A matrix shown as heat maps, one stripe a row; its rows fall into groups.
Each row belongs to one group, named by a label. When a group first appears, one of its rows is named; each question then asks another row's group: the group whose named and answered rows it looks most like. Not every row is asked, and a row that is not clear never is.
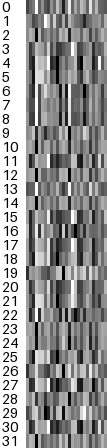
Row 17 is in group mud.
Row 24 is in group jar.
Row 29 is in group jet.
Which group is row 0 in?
jet
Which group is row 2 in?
jar
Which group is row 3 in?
mud
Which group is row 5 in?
mud
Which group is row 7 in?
jet
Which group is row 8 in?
jet
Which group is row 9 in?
jar
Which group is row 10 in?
jar
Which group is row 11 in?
mud
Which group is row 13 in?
jet
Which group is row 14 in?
jar
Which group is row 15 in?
mud
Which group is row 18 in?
mud
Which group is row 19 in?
jet
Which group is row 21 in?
mud
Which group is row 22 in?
jet
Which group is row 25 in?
mud
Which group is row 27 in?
mud
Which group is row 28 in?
jar
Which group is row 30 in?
mud
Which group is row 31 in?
jar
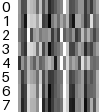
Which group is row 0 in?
mud
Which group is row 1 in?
mud
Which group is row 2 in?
jet
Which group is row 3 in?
mud
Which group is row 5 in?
mud
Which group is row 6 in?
mud
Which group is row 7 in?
mud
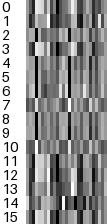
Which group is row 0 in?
mud
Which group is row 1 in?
mud
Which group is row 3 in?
mud
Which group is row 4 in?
jar
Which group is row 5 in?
jar
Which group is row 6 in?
jar
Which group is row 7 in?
jet
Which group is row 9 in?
jar
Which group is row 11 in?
mud
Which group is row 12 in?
mud
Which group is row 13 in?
mud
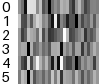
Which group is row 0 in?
mud
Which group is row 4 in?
jet
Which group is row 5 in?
jar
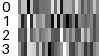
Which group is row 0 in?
jar
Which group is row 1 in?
jet
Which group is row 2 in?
jet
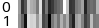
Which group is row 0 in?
mud
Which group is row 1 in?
mud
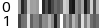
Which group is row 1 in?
jet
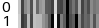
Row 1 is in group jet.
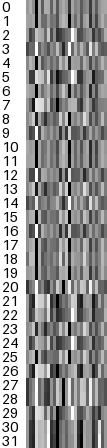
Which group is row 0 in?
jar
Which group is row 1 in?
jar
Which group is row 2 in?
mud
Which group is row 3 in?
jet
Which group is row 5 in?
mud
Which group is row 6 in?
jar
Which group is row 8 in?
jar
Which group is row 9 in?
jet
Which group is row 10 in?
jar
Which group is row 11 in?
jar
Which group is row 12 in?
jet
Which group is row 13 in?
jar
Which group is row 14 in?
jet
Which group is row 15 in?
jar
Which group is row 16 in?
jet
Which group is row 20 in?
jet
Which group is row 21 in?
mud
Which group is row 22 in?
mud
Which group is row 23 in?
jar
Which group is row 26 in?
mud
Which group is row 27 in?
jet
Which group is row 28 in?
jet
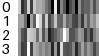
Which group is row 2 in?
mud
